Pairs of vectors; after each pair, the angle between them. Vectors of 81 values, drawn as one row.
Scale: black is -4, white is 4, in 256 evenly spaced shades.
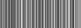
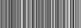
nearly parallel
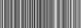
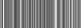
nearly parallel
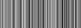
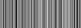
partly opposed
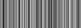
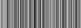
partly opposed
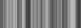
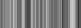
nearly parallel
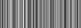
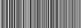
orthogonal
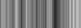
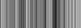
nearly parallel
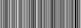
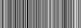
partly opposed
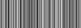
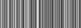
partly opposed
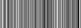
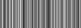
partly aligned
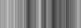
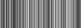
partly opposed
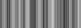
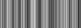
nearly opposite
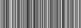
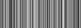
nearly opposite
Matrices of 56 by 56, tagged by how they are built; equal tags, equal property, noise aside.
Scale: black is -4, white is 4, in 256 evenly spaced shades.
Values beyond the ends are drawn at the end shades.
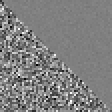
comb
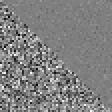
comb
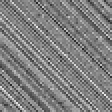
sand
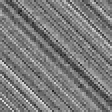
sand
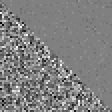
comb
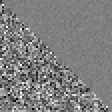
comb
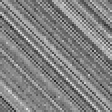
sand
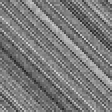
sand
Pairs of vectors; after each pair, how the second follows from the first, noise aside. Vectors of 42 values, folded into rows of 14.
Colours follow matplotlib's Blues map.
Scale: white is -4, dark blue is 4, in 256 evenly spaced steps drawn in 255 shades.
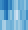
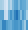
negated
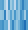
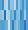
copied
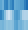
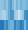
reversed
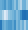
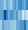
negated
